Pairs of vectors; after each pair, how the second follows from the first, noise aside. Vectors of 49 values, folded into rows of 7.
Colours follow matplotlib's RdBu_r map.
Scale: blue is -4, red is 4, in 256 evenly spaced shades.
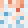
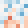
reversed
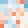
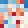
scaled up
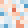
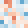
reversed
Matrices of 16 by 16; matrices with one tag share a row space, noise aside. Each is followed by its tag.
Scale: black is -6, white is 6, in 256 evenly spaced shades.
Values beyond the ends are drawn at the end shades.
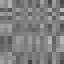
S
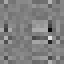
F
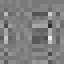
F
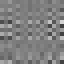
S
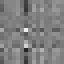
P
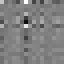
P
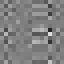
F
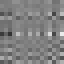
S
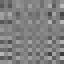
S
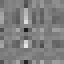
P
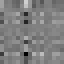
P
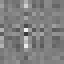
P
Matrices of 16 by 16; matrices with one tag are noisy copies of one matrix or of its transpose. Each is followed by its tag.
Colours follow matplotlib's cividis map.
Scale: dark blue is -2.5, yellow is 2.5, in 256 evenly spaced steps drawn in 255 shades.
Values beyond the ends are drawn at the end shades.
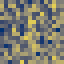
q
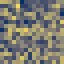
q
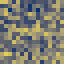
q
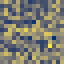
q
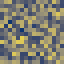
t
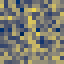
q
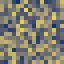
t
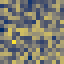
q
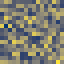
t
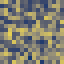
q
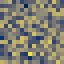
t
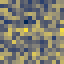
q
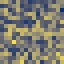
q
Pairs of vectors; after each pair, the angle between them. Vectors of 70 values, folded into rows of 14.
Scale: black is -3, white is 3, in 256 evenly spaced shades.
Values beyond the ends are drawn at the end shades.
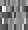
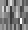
orthogonal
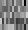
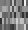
nearly opposite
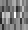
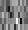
partly aligned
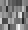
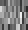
partly aligned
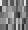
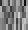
nearly opposite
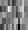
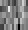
nearly parallel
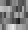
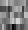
nearly opposite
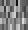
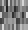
partly opposed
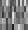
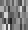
orthogonal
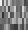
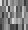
nearly parallel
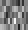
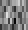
nearly opposite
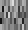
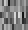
orthogonal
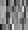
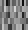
partly aligned
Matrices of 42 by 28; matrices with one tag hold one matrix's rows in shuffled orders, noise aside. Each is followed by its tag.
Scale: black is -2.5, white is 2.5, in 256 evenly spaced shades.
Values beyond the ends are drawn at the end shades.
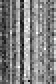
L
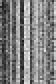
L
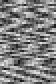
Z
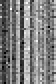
L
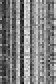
L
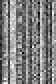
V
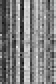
L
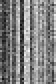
L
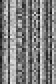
V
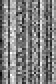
V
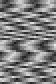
Z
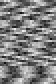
Z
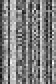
V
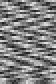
Z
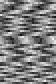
Z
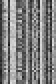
V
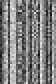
V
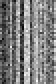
L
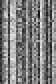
V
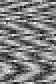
Z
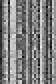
V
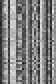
V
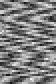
Z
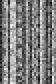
V
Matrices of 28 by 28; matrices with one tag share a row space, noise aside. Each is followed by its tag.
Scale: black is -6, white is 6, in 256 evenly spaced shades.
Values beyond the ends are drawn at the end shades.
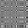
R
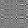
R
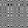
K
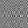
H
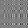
H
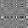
R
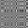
R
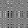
K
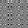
K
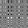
K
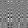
K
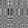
K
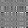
R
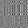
H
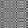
R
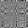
R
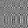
H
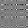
R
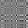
R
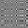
R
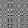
K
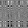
K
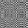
R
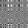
K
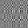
H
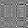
R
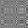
R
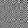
H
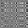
R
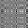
R
